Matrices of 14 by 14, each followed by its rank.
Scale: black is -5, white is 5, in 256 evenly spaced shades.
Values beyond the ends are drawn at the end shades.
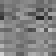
two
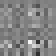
two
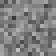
full rank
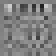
two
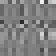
two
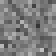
full rank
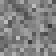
full rank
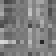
two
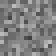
full rank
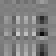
one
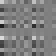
one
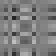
one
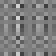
one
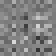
two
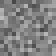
full rank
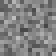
full rank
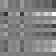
one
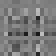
two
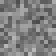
full rank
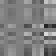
one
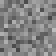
full rank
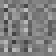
two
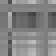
one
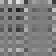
one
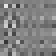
two
